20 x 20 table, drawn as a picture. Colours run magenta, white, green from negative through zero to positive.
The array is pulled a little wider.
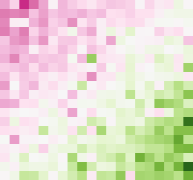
Slope: up to the bottom right. Stripes: none. Ninth with the highest average: bottom right. Ninth with the lowest average: top left.
